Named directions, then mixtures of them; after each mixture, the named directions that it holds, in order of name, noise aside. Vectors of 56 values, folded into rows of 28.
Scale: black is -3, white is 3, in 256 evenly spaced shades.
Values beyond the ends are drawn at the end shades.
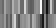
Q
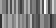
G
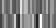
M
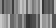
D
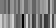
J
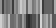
D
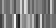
M, Q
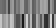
J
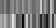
J, Q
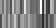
G, Q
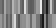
Q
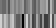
J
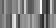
Q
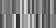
M, Q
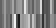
M, Q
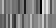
D, Q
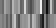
Q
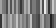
G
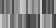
D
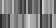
D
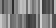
D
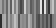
G, Q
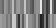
J, Q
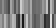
J, M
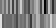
G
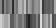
D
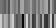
J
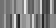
M, Q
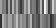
G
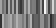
G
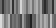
D, G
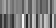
J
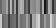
G
